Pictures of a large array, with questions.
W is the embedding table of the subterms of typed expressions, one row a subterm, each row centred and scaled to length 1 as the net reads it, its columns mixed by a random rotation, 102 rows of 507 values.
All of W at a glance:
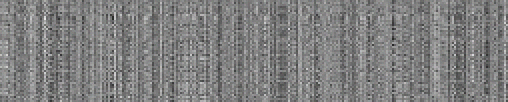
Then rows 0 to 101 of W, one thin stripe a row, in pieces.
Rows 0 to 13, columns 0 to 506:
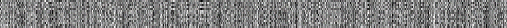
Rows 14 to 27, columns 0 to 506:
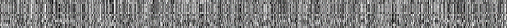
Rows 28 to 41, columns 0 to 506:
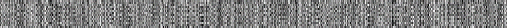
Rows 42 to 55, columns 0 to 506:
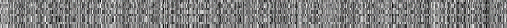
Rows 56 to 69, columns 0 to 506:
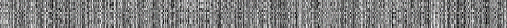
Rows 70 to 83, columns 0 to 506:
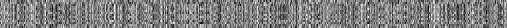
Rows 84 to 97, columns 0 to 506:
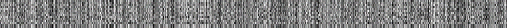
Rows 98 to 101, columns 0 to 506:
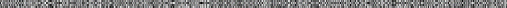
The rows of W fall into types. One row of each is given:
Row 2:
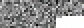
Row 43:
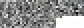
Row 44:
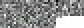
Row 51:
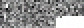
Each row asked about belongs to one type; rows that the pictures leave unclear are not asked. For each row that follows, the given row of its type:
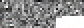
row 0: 51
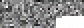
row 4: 51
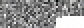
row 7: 44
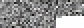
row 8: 2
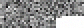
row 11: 2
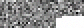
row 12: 43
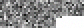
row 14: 44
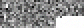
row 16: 51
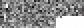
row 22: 51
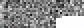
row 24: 2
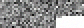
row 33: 2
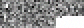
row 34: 51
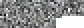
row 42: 43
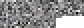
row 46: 43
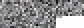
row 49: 2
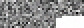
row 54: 43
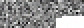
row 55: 43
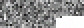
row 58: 44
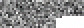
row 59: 43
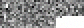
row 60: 51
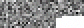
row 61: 43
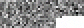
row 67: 43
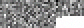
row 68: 44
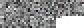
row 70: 2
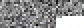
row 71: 2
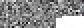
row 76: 43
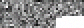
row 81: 51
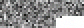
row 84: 44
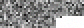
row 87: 44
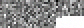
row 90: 44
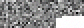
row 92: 43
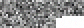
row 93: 43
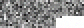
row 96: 44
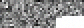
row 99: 51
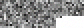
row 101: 44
